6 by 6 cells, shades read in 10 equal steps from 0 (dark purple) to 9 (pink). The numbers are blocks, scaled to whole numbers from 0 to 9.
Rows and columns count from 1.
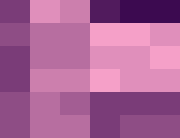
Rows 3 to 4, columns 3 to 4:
6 8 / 7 9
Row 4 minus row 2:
-1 1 1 0 -1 0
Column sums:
21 39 37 33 32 32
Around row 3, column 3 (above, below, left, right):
6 7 6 8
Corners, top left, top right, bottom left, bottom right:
3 0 4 4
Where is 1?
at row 1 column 4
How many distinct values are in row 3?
4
